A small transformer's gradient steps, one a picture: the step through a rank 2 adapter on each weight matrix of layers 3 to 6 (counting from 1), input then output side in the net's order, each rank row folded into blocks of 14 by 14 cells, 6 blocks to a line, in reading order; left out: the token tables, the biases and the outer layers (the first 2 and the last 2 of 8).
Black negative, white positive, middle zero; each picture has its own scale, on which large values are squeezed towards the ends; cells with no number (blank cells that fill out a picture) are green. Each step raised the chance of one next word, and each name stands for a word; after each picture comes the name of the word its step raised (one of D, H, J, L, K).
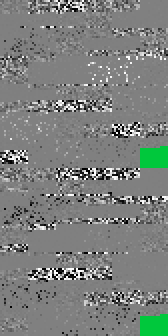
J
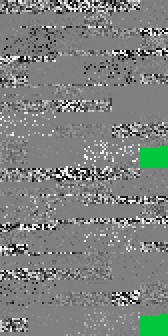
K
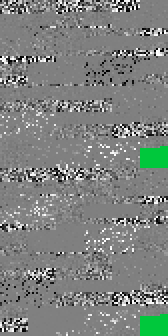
K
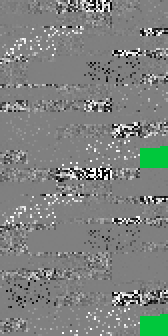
K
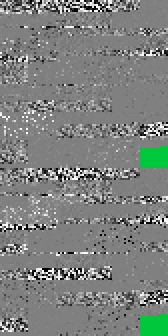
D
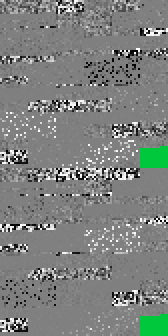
K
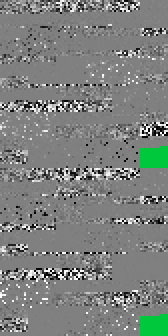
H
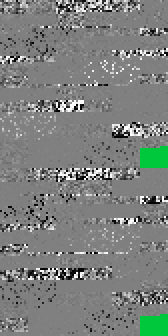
J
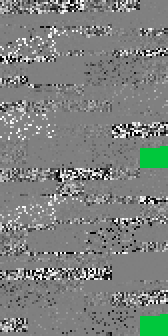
D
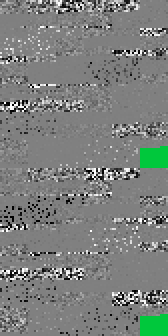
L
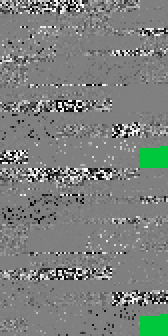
L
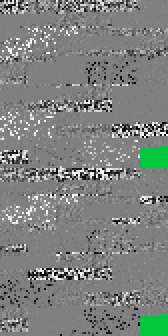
D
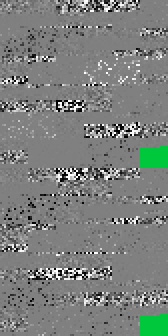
J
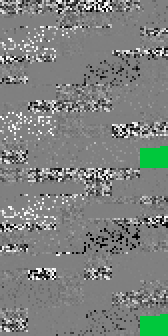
D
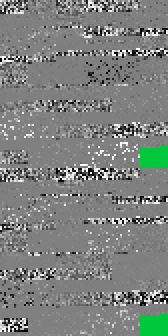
K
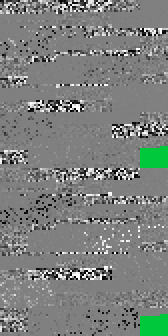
L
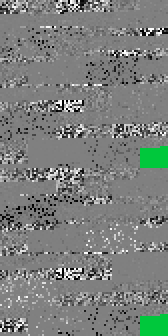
L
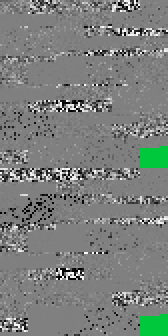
L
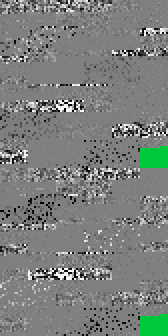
L
